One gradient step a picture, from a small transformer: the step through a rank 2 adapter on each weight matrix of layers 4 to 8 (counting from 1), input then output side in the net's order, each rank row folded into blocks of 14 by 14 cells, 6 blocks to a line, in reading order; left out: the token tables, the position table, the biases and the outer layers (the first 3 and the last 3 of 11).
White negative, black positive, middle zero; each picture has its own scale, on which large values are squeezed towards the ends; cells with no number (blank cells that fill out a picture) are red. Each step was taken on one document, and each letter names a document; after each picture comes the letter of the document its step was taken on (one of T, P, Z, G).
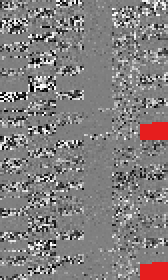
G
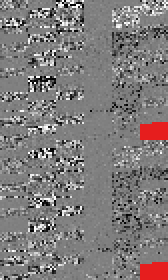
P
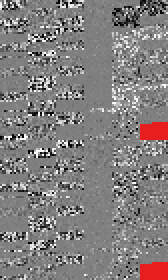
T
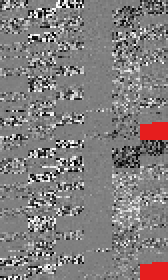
P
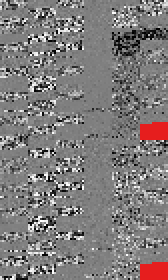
G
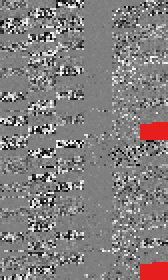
G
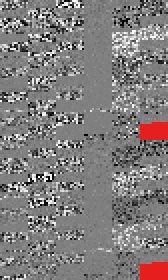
T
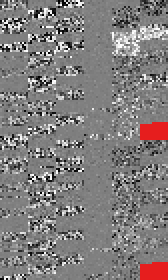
T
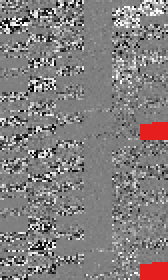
P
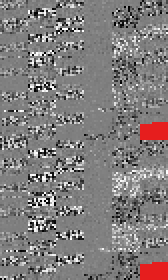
T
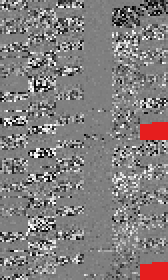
G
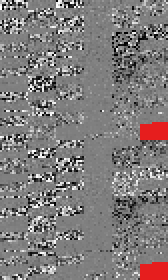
P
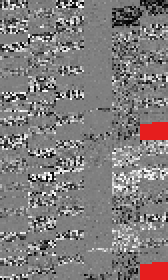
T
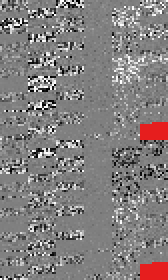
P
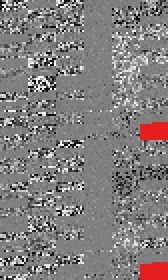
P
